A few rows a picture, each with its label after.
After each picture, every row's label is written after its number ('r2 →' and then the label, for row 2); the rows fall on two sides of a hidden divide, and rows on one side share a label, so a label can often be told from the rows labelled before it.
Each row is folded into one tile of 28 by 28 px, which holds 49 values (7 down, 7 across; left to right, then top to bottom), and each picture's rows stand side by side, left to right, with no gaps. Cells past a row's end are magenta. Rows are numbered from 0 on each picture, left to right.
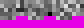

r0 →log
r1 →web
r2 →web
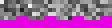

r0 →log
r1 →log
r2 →web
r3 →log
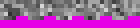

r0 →web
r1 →web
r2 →log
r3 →web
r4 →web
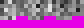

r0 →log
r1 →web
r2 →log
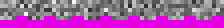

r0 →web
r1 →log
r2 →log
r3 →web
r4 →web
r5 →log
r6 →log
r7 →web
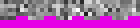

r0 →web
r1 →log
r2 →web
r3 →web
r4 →web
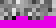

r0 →web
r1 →log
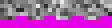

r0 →log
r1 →web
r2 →web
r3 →log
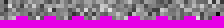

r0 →log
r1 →web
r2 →web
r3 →web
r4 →log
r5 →web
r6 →web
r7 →web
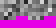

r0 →web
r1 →web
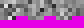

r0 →web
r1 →web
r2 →web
